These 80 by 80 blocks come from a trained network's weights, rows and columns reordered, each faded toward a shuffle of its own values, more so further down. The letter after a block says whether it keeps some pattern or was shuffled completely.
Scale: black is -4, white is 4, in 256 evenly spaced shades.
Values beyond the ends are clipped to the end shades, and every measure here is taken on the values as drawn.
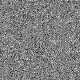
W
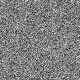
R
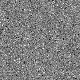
R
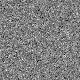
R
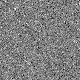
R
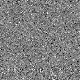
W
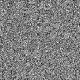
W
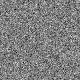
R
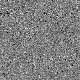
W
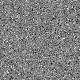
R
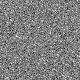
R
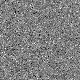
R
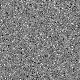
R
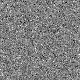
W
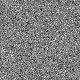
R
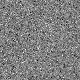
R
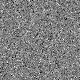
R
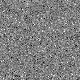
W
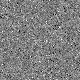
R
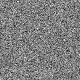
R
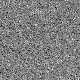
R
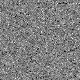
W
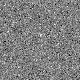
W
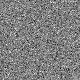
R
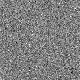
W
